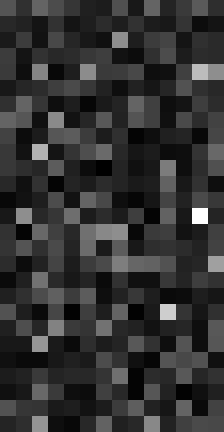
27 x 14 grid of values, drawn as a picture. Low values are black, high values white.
Slope: none. Grain: fine. Mirror symmetry: none. Histogram: skewed, a long tail of high values. Seam: none. Average level on the scale: 20%.
